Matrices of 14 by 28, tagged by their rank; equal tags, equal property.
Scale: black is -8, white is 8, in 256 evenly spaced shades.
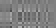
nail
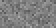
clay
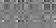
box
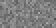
clay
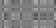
nail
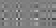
nail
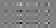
nail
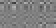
box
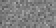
clay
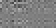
box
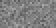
clay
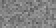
clay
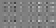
nail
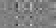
box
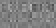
box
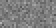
clay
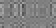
box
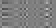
nail
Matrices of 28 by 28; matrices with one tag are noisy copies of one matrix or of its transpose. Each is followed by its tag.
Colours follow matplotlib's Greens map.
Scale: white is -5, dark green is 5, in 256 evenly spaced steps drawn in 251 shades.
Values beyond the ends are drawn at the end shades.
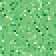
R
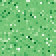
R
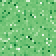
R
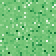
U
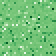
U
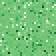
U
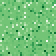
U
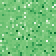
U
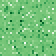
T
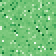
R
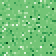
U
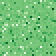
U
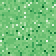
U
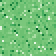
R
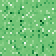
T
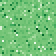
R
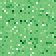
T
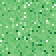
U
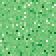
U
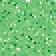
R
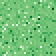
U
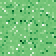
T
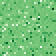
U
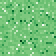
T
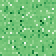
T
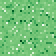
T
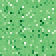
T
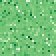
R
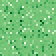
T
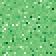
U
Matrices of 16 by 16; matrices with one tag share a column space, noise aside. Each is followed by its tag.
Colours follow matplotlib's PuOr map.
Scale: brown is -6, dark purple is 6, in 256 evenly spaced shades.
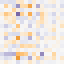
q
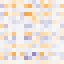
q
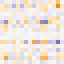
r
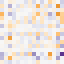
q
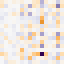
q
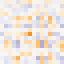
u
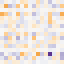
q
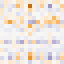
r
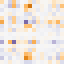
r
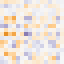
u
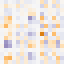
u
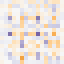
u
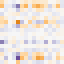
r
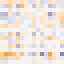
q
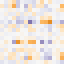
r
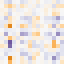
u
